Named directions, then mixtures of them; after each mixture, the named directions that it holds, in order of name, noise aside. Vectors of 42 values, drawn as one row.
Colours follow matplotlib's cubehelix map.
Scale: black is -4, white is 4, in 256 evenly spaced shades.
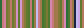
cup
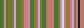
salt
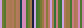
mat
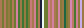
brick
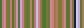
cup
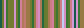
cup, salt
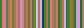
brick, cup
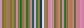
brick, mat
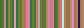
salt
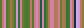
brick, cup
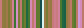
brick, salt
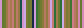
mat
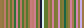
brick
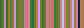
salt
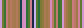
mat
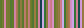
brick, salt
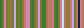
salt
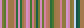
brick, cup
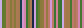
mat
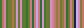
brick, cup
